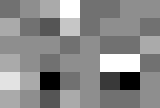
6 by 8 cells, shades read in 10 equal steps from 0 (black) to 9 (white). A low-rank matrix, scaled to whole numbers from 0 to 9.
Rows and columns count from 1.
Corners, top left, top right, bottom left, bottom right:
4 5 6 5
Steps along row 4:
down down up same up same down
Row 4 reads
6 5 4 5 5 9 9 4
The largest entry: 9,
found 3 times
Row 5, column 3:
0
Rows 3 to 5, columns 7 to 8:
4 6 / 9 4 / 0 5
